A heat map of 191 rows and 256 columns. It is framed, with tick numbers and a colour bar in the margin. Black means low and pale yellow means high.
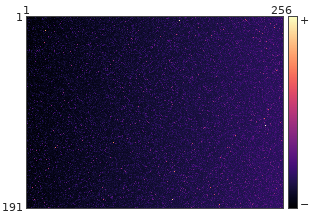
Stripes: none. Average level on the scale: 10%. Slope: up to the right. Odd rows or columns: none. Grain: fine.
